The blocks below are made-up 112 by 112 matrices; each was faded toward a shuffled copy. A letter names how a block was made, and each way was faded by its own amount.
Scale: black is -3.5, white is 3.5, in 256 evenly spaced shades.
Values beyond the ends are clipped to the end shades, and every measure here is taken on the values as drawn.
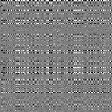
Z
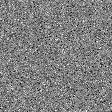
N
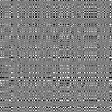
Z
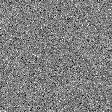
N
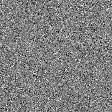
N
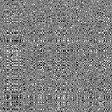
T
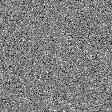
N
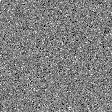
N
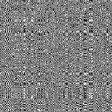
T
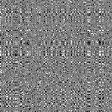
T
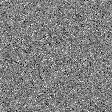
N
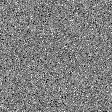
N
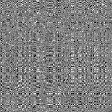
T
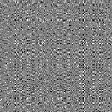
T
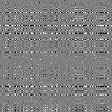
Z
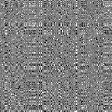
T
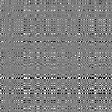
Z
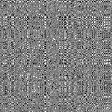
T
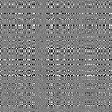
Z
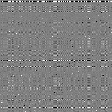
Z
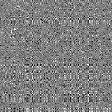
T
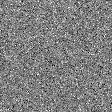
N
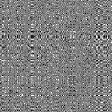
T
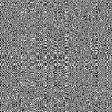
T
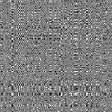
T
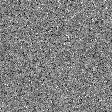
N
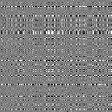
Z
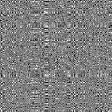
T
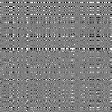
Z
